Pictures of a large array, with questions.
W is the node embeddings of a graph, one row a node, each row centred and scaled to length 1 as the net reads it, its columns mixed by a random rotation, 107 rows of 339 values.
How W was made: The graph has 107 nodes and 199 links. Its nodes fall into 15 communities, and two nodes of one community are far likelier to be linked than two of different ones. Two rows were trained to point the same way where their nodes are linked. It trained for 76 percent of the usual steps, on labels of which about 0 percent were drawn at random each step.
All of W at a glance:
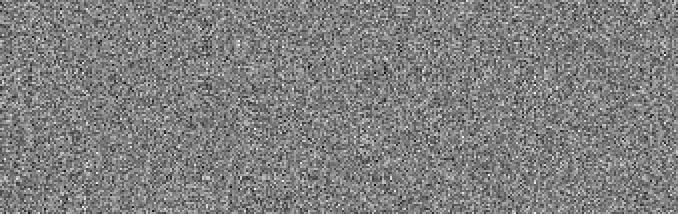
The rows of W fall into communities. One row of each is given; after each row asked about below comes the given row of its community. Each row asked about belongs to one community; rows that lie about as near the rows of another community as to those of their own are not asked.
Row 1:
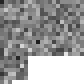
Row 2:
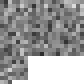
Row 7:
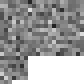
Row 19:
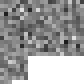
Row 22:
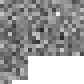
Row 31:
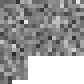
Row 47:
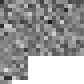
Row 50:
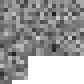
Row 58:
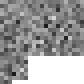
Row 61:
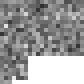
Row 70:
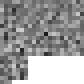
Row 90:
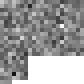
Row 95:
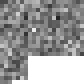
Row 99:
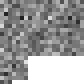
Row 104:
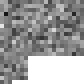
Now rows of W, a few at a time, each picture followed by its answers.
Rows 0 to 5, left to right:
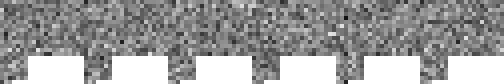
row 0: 70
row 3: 7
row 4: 47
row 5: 1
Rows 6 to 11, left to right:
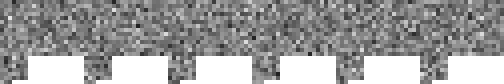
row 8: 50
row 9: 19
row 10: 22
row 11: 61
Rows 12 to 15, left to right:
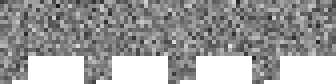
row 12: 95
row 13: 47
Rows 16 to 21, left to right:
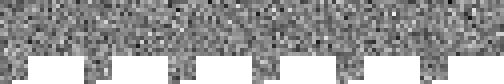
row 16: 1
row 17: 50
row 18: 47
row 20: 22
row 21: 7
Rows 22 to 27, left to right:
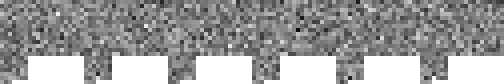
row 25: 104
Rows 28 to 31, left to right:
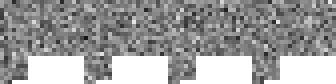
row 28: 58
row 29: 19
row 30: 104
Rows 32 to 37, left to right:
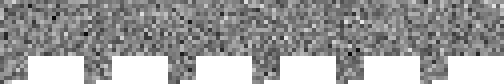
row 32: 70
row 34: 31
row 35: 90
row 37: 2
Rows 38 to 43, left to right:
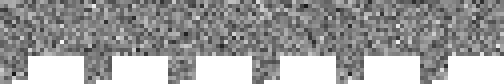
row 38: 90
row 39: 90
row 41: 58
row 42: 90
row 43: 95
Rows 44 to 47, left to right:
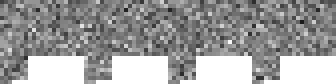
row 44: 95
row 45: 31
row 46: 90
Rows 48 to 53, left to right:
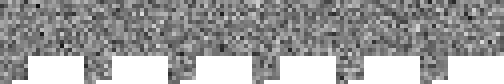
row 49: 22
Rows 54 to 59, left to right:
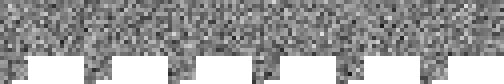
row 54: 58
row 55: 95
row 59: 95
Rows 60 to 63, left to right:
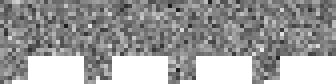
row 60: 70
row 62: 47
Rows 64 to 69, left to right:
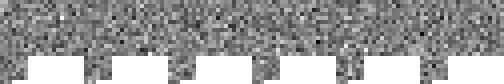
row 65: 1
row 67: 19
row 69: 99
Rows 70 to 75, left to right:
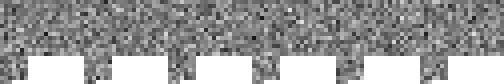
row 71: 1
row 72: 61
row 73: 19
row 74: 50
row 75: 70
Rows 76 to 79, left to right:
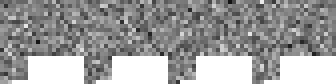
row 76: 1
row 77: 95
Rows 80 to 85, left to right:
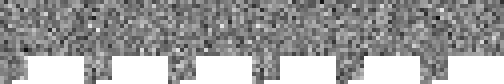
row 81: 47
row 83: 47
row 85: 90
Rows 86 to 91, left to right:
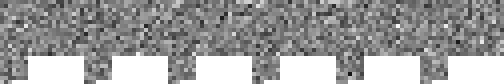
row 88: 70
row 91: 1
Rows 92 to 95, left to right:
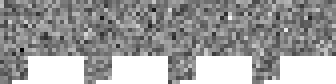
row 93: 50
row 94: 70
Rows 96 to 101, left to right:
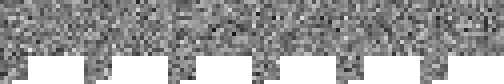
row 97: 50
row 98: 104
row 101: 104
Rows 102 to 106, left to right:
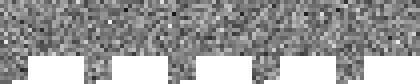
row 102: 31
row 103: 31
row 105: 50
